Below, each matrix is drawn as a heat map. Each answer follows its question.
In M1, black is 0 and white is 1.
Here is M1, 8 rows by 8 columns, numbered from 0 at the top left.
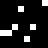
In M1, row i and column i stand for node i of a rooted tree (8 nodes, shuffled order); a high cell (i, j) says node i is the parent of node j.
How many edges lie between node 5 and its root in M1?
2
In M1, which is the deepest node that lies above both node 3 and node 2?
4
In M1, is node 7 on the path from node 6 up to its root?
no
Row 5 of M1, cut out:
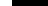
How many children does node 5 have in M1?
2
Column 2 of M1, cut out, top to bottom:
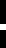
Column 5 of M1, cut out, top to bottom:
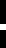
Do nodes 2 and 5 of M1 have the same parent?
yes
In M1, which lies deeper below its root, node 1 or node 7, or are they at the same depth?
node 7
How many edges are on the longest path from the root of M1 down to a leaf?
4
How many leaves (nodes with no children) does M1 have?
3
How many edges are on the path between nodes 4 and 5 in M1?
1
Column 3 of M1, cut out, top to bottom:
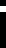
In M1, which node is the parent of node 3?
1
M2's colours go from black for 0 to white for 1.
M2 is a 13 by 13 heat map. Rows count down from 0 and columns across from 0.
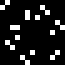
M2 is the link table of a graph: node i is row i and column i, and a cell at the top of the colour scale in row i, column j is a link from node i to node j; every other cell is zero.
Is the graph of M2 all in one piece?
no
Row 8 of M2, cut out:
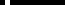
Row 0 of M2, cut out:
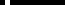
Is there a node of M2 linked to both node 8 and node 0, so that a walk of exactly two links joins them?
yes
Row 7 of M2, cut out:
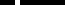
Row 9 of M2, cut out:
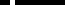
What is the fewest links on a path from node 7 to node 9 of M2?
4
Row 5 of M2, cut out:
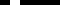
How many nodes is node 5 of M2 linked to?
3
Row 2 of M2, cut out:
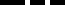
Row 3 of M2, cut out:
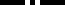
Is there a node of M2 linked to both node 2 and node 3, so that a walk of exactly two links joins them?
yes
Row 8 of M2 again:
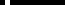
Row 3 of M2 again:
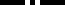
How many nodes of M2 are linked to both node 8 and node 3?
0
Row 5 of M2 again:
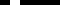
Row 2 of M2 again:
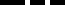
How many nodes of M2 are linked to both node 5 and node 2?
0
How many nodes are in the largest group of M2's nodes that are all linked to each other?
2
